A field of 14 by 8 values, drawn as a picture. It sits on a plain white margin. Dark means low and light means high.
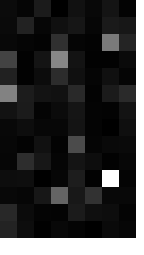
Values change most from cell to cell in the bottom right. Overall the values sit about 10% of the way up the scale. No single row or column stands out from its neighbours. The middle right is the smoothest part. No overall slope runs across the table.
